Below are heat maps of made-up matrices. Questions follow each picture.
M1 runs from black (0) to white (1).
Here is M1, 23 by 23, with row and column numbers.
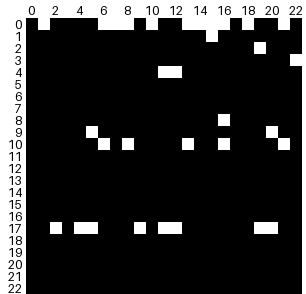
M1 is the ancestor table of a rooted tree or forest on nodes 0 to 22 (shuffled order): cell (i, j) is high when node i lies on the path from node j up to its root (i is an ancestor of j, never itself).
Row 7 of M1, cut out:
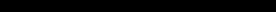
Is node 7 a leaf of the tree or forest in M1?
yes
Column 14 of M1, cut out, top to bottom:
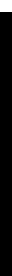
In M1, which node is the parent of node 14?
0
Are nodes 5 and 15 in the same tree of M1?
no
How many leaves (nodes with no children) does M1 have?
14
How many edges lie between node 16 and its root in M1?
3
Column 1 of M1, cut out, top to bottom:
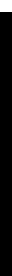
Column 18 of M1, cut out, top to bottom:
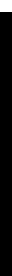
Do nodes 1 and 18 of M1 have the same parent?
yes
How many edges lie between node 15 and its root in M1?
2
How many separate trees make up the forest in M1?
3
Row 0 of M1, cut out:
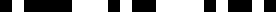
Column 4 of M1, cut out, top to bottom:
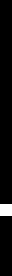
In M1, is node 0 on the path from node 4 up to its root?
no
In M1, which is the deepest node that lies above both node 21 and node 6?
10
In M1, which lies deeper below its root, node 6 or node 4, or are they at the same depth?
node 6
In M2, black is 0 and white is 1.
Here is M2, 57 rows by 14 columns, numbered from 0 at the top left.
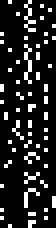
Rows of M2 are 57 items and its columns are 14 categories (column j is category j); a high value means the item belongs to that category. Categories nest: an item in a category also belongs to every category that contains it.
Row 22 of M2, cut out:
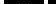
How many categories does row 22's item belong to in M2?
2
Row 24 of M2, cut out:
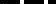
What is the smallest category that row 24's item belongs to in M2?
5
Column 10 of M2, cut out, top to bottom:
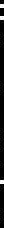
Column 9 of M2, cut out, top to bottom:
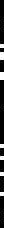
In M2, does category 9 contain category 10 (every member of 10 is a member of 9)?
no
